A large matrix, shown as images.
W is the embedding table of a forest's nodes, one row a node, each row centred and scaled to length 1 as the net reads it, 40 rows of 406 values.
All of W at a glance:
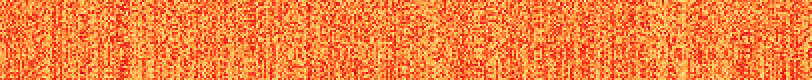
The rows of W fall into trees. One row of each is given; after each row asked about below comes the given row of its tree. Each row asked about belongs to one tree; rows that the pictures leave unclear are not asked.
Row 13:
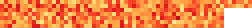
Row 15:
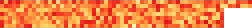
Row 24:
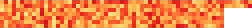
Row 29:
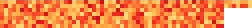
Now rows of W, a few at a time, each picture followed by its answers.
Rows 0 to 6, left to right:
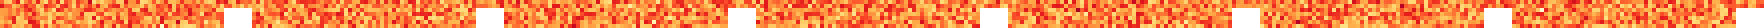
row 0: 13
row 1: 24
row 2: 24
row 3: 15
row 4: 13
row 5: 24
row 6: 24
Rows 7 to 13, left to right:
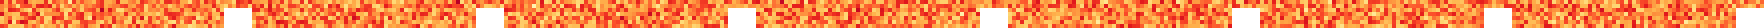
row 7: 15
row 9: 13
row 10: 15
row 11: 13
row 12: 24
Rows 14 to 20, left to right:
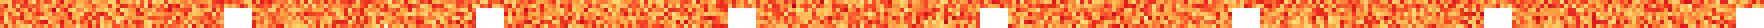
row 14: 29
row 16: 29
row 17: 13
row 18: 15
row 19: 15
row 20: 15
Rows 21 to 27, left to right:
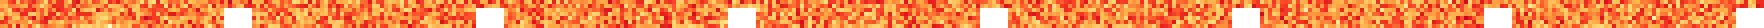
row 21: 24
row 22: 13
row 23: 13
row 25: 24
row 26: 29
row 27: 24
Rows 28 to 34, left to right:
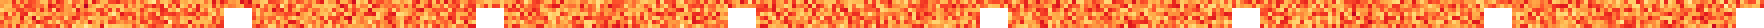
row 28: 24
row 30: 13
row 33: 15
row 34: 13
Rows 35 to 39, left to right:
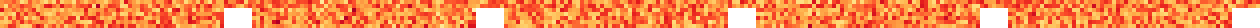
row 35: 13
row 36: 15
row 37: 13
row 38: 13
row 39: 15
